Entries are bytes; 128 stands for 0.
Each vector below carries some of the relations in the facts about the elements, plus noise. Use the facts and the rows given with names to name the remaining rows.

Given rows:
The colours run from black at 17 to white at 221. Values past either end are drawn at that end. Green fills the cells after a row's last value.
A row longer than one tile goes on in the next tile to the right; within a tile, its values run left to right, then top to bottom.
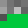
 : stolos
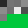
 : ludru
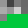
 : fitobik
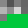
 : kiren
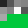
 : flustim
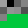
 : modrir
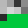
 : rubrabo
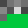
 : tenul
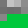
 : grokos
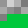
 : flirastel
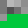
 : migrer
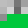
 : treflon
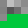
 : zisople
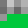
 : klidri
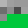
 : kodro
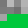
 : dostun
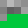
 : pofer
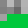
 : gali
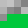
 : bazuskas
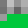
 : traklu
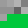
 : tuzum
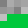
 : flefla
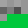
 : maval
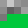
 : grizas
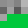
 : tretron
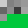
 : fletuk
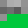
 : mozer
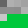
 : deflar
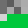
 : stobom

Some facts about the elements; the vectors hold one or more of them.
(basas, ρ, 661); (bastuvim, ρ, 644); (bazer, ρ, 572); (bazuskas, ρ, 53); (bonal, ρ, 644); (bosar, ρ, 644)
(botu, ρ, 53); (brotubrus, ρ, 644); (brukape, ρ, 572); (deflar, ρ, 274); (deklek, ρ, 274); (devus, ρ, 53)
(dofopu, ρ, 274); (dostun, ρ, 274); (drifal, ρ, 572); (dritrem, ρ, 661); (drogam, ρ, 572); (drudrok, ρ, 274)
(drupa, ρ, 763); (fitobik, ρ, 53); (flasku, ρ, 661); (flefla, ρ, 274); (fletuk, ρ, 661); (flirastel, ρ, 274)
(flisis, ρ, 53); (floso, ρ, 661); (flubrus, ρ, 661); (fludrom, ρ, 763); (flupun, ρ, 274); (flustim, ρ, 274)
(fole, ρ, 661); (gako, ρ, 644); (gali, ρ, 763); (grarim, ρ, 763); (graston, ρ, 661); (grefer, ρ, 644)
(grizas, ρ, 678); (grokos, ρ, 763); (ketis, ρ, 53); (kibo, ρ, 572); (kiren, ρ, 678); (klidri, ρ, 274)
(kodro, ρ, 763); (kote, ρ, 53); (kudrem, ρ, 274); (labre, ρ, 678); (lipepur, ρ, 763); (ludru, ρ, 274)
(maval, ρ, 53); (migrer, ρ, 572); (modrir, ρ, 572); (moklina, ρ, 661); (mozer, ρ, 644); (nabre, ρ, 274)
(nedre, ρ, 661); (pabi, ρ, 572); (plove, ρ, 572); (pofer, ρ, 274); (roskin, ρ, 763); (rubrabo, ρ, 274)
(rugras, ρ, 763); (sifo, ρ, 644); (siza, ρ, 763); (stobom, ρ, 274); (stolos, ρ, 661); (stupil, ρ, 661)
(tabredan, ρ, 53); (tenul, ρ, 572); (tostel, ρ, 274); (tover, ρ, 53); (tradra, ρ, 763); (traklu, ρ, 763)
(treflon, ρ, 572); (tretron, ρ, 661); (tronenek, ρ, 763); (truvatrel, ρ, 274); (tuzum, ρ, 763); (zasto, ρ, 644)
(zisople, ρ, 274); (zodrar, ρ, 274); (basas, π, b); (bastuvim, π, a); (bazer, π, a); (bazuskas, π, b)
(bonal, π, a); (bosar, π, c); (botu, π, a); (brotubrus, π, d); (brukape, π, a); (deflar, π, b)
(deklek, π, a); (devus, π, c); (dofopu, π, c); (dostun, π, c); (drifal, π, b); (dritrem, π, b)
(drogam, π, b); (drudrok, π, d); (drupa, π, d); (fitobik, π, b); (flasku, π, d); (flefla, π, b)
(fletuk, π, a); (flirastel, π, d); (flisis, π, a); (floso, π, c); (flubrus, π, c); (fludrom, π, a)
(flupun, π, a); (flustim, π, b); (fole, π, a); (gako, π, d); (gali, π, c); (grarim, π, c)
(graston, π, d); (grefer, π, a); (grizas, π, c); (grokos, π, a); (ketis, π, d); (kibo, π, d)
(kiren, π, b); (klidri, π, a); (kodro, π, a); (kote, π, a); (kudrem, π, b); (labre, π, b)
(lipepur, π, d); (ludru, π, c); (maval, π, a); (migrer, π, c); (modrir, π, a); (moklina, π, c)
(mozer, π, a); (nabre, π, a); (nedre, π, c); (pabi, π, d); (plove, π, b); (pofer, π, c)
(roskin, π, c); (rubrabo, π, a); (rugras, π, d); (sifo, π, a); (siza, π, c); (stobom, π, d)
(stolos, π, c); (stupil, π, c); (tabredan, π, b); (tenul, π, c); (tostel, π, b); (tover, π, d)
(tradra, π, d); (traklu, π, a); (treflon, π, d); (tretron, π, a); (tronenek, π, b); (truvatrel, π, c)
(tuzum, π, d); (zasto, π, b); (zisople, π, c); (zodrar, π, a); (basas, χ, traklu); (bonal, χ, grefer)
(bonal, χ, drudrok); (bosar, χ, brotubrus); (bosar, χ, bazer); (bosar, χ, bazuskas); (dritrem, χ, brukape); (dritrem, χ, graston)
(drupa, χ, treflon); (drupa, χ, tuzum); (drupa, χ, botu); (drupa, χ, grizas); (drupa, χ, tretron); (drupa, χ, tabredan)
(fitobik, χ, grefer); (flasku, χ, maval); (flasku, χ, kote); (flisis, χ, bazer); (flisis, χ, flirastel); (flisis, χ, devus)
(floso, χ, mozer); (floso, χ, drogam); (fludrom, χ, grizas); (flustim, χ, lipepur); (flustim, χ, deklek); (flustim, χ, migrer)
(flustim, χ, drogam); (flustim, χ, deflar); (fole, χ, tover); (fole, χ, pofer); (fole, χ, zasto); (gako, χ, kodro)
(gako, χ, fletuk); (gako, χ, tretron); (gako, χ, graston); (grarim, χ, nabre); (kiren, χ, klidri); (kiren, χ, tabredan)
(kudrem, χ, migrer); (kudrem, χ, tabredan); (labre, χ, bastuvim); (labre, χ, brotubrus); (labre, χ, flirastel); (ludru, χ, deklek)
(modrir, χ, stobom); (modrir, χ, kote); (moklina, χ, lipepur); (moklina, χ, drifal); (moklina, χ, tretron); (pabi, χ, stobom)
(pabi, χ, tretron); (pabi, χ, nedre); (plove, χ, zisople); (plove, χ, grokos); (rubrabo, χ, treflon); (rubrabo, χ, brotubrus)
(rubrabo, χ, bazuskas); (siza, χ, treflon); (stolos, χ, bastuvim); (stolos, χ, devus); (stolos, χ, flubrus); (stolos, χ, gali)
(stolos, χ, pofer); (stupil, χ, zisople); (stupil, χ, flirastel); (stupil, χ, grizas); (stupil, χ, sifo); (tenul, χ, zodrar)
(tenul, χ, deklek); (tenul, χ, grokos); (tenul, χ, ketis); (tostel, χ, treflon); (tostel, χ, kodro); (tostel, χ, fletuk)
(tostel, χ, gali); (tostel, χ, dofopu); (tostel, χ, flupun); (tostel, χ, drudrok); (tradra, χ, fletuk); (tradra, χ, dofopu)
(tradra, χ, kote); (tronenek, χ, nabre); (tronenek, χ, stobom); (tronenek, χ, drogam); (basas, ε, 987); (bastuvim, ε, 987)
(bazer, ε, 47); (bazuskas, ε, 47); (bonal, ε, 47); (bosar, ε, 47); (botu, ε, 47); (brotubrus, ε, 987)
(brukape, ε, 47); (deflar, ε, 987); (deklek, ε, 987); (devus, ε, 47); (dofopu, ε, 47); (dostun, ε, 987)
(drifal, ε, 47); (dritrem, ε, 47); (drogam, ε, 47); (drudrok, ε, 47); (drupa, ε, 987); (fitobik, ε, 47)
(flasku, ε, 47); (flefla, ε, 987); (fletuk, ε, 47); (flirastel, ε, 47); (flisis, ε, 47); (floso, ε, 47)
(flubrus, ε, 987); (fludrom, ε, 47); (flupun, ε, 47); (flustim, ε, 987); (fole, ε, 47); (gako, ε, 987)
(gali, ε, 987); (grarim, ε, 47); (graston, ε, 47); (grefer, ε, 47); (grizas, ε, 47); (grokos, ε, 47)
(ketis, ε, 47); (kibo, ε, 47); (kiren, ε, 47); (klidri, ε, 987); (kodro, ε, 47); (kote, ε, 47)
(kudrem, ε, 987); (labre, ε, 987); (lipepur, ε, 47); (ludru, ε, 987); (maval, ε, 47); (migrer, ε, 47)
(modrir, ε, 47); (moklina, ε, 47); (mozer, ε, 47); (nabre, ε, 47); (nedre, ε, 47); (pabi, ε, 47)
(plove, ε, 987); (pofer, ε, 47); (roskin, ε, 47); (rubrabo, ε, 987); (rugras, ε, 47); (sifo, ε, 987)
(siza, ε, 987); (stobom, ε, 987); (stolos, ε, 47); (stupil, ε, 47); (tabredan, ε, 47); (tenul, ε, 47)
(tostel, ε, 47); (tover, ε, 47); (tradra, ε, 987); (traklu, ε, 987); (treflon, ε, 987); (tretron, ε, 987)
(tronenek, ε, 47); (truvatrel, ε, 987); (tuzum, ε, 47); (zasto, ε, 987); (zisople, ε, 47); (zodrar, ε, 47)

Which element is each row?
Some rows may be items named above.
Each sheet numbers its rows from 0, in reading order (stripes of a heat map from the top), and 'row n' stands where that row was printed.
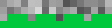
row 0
tabredan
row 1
treflon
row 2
bonal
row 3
tretron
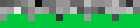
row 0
kudrem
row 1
flasku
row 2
flisis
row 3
dofopu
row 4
siza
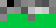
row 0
modrir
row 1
drupa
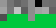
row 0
stolos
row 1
pabi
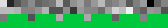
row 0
tostel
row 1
fole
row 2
kote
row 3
lipepur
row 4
labre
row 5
modrir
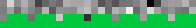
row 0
bastuvim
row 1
moklina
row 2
deflar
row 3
bosar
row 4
plove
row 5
tradra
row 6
drifal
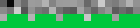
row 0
tronenek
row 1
drifal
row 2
nedre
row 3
drogam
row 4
nabre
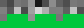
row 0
floso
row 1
gako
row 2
floso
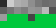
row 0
deklek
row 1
fludrom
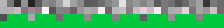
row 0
siza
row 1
flustim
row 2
bazer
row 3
kudrem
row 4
brotubrus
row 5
labre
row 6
basas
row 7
dritrem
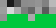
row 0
gako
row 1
tretron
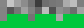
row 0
zisople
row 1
grarim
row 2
ketis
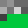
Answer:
stupil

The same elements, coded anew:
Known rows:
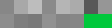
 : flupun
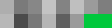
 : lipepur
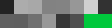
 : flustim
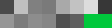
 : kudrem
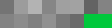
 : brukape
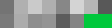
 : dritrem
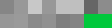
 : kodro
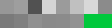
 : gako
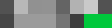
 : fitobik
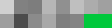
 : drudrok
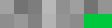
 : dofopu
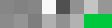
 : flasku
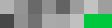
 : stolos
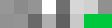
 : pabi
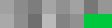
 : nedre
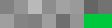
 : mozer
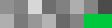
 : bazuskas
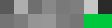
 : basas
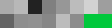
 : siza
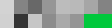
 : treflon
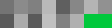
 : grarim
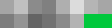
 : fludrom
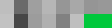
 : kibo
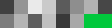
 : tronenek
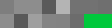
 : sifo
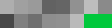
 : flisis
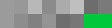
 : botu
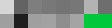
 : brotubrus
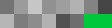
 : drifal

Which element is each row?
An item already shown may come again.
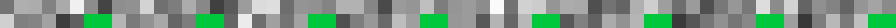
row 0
tabredan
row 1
bazuskas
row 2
modrir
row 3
rubrabo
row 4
pabi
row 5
stupil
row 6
ludru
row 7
flirastel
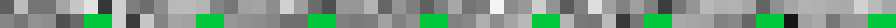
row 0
kudrem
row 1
treflon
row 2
tretron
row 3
bazer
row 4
tradra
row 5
drogam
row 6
fletuk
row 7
bonal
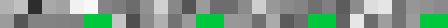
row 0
drupa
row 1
stobom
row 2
nabre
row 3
modrir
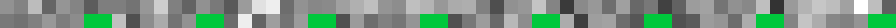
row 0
bazer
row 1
stobom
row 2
modrir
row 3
fole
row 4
rubrabo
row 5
deflar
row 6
plove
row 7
tostel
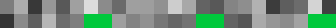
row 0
tenul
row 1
tretron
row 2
labre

